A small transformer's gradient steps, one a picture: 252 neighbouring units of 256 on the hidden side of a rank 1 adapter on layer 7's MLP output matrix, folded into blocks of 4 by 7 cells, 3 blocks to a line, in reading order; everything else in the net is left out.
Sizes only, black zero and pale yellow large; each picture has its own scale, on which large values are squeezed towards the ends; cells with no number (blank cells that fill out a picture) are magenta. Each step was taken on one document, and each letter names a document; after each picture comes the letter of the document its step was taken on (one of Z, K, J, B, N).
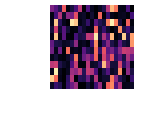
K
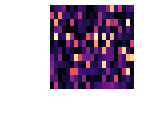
K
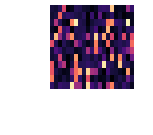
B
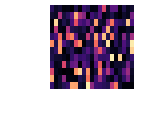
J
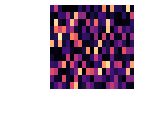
J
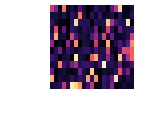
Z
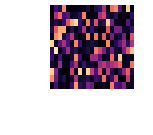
J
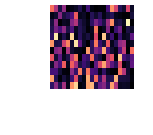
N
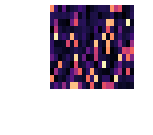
Z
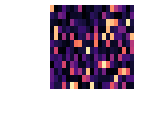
N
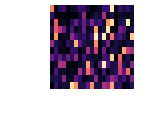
N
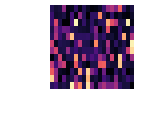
B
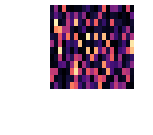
J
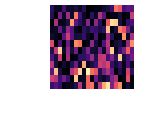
B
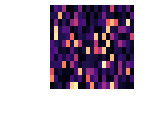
N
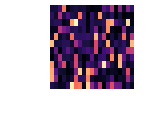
B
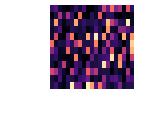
B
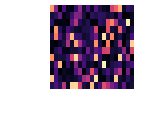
Z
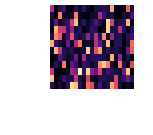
J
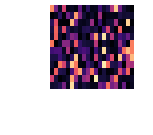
Z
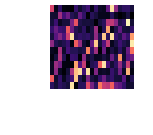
B
